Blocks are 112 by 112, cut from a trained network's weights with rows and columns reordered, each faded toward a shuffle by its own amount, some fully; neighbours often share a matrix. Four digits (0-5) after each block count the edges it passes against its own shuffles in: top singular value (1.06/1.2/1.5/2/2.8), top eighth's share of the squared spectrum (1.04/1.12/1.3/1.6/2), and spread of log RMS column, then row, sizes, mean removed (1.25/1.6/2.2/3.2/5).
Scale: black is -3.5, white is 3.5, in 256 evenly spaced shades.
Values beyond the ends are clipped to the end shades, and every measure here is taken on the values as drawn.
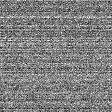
4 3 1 2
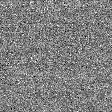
1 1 0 0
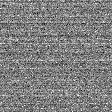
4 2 0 1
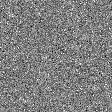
0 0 0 0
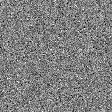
1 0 0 0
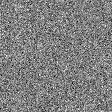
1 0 0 0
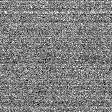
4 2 0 1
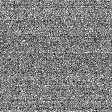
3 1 0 0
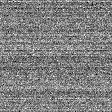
4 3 1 2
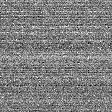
4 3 1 2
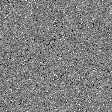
1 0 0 0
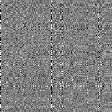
4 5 3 2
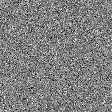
0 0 0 0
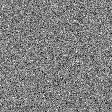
0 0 0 0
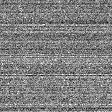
5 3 1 3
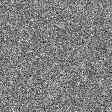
0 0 0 0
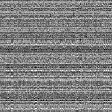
5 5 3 4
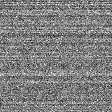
4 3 1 2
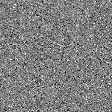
3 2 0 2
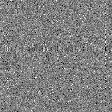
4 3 1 1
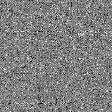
3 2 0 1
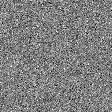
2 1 0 0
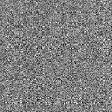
4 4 2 3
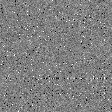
3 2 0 1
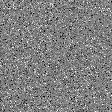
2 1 0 0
